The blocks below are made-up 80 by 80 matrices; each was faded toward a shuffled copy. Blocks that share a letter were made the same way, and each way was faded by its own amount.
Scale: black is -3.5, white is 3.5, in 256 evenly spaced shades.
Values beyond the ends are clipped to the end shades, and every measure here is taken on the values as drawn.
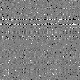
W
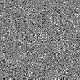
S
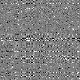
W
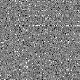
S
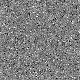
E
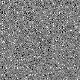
S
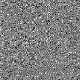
S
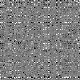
W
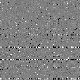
W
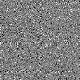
S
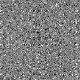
S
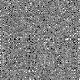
S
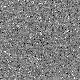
E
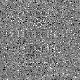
S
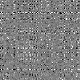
W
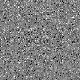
S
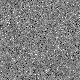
E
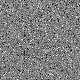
E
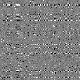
W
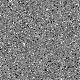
E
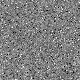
E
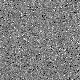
E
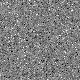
E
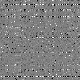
W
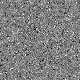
E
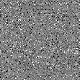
S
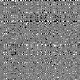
W
